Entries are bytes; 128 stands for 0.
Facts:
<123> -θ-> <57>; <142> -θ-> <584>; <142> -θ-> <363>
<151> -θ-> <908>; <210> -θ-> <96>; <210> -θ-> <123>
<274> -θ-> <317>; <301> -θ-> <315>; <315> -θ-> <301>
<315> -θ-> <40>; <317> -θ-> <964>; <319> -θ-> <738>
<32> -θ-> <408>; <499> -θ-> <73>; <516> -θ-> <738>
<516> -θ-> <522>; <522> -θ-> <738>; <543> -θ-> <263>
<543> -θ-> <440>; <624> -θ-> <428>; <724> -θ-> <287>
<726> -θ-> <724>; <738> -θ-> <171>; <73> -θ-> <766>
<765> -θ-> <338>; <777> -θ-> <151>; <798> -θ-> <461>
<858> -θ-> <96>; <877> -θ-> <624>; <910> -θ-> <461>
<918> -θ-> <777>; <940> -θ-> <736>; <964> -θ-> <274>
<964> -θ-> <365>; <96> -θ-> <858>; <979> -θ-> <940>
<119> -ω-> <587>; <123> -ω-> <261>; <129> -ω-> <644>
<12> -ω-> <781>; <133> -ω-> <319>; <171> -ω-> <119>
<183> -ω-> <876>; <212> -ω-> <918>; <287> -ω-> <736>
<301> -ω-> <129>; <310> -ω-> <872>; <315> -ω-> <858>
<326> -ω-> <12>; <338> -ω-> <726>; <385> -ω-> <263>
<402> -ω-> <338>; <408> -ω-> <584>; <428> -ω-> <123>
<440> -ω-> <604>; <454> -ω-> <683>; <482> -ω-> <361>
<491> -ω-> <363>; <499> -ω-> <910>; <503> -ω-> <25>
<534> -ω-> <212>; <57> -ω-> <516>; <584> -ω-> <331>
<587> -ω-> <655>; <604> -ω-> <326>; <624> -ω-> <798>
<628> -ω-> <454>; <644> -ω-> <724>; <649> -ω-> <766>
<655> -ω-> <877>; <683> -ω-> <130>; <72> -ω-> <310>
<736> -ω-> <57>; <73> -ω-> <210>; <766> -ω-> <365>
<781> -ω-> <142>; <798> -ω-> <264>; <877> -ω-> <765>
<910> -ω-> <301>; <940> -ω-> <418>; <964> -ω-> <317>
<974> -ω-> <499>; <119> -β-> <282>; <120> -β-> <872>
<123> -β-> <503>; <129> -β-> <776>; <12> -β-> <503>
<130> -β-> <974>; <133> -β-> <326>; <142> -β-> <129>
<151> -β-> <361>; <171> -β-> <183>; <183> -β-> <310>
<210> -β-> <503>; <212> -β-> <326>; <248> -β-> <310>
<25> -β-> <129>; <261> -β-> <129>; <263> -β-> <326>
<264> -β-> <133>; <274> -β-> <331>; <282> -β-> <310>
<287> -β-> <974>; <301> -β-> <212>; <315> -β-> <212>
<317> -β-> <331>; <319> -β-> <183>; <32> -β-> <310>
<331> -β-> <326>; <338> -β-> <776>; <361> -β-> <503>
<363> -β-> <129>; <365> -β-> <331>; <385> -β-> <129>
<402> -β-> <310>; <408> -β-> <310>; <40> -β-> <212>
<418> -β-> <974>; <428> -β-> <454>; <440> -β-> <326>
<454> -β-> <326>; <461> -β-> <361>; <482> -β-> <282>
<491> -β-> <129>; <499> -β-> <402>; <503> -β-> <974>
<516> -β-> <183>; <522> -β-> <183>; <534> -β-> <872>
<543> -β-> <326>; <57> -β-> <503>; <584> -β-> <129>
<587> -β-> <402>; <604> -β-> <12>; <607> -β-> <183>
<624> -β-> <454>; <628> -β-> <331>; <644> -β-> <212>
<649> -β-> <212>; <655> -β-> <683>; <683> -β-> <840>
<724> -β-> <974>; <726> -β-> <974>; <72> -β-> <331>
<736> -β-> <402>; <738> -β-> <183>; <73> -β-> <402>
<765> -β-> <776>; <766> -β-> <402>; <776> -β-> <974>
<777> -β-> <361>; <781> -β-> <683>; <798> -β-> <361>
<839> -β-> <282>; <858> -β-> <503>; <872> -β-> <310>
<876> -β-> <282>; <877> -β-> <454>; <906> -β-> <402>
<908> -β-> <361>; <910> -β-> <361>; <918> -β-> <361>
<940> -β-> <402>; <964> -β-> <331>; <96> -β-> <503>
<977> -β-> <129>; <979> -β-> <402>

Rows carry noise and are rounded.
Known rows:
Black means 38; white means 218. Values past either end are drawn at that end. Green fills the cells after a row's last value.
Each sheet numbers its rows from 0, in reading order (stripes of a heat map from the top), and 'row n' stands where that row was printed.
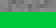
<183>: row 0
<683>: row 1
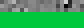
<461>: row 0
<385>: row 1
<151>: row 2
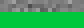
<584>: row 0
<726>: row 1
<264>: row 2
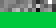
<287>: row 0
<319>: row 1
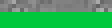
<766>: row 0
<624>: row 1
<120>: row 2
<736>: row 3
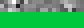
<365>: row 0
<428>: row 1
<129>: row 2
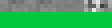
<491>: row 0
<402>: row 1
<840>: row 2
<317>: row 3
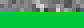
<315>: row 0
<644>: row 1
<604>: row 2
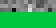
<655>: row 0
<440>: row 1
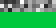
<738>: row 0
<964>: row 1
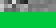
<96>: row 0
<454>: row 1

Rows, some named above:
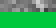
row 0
<338>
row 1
<724>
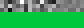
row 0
<319>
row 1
<858>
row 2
<32>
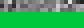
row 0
<777>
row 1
<338>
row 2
<96>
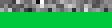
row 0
<142>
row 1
<57>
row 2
<910>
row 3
<440>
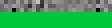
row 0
<765>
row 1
<777>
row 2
<628>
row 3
<877>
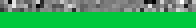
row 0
<123>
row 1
<151>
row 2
<499>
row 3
<130>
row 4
<408>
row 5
<516>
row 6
<365>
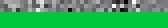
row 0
<301>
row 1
<317>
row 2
<765>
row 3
<461>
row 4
<171>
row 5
<40>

